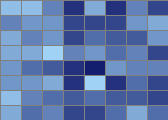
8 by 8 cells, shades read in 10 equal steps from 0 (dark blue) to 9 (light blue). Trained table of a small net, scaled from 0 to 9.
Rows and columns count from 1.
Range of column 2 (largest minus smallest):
4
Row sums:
37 36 36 45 30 36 32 35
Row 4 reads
7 7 9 5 6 4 5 2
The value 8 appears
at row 1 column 1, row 1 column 2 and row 7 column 1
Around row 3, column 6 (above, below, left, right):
2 4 4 3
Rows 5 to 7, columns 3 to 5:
3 1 0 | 7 1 9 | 4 3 4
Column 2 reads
8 6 5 7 4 6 5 4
